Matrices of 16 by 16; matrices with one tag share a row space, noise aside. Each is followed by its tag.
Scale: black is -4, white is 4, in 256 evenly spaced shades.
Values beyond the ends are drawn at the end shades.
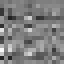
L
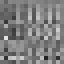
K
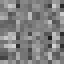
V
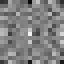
V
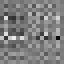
K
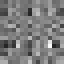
V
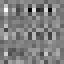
K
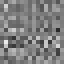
K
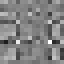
V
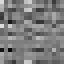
L
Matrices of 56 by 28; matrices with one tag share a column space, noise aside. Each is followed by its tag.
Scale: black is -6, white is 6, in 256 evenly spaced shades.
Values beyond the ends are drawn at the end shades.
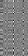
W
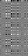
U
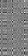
W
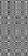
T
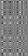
T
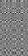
W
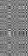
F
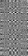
W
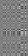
F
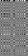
U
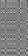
W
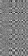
W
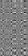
W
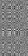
F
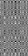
T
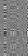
F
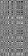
T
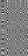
W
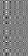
T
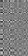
W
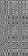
T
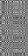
T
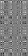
T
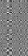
W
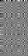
U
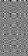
U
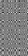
W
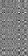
W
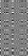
W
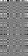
U
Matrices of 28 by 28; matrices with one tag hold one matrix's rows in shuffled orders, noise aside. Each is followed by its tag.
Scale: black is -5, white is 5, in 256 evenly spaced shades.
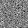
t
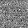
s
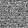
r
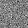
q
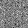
t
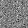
t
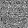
r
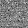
r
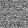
r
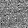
r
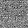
s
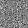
t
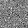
q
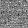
r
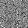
t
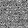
r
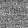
s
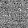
s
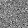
q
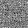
s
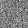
t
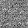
s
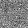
s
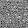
r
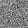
q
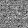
r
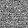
r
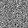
t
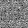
r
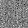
t
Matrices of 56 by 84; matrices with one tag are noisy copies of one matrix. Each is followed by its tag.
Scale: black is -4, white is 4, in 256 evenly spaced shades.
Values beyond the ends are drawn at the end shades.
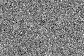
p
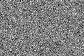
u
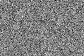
p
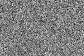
p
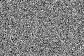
u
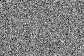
u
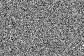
u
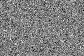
u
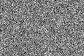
p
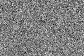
p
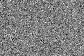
u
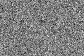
p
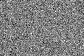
u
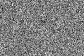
p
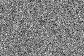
p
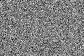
u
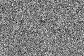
p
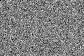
u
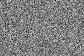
u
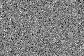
u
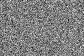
u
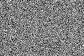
u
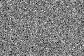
u
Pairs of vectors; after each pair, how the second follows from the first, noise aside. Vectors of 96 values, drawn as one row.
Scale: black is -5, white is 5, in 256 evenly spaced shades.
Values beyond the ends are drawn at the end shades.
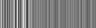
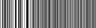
scaled up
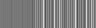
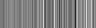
sign-scrambled
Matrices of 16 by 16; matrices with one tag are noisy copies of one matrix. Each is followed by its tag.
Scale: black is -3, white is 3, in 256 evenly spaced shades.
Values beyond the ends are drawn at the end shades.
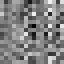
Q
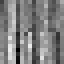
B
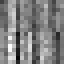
B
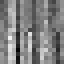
B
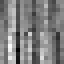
B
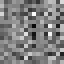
Q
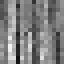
B
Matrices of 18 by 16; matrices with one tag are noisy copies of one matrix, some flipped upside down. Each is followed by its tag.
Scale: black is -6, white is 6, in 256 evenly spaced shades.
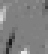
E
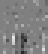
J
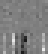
J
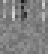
J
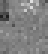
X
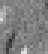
E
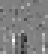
J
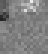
X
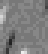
E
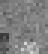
X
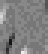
E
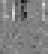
J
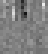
J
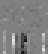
J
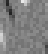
E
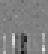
J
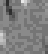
E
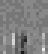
J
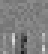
J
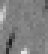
E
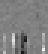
J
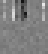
J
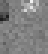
X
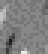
E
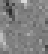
E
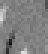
E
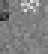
X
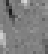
E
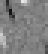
E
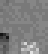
X
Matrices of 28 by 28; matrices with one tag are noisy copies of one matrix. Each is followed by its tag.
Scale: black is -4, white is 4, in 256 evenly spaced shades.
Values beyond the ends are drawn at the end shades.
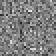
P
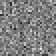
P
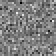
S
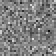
S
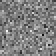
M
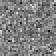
S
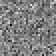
S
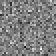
P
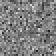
S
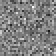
S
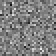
P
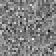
S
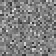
P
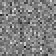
P
